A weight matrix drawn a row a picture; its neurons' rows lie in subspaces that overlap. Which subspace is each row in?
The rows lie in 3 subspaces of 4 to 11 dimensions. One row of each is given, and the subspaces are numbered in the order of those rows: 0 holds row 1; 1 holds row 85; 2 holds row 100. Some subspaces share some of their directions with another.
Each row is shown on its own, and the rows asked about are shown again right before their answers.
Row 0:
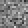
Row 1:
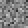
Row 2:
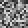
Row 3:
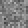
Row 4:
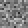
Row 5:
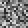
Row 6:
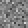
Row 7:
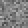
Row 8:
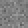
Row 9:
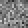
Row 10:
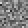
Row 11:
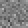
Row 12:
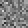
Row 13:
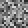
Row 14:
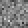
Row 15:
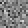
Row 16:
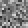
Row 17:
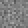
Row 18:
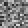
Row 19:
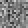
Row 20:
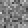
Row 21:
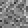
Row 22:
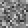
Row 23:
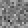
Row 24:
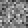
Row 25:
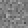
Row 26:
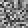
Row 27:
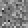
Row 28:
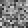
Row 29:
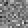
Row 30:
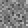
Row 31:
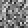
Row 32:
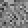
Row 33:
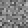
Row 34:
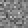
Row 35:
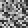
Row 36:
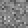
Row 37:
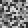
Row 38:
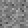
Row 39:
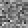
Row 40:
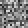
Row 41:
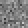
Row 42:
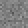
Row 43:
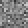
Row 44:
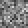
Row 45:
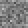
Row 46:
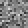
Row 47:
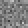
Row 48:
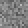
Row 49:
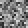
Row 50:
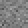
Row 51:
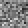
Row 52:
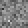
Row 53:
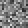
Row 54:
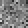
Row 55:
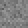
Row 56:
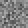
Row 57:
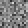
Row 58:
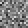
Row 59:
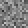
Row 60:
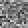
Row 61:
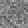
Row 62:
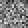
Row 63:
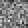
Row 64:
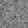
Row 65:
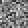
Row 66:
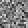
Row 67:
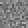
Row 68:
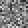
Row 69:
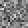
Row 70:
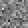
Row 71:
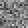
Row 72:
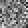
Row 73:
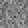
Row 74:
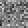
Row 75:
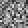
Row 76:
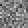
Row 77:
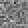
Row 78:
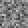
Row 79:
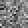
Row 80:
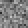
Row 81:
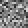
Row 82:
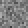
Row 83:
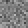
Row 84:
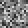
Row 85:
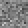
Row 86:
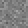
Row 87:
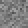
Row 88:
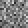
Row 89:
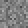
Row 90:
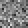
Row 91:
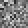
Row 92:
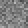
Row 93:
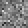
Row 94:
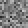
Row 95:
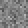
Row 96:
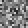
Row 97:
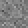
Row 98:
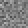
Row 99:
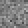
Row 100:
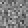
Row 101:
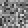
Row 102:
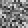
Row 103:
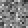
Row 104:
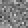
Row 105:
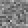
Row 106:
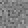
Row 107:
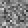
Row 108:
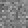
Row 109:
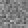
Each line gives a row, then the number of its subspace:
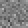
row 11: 1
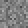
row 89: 0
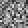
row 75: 0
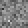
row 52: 1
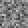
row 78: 0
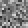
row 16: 1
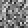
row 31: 2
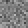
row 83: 0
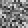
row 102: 0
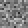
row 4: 1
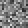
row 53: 1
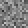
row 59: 1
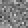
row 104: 0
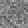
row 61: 1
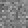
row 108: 0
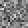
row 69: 1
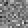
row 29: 0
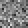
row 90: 1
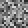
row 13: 1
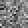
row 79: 0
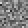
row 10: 0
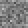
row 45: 2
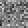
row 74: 0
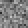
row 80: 0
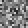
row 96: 0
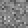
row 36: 0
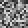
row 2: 2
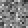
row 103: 0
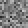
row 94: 1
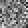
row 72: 0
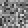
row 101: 0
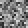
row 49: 0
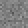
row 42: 0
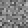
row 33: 0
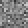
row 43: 0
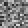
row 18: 0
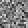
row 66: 0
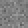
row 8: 0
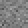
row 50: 0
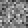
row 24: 2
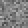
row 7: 0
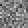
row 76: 0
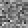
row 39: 1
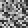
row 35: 1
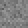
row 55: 1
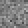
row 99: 1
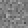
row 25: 0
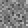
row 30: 0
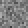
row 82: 0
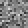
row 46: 0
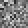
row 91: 2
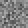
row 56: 2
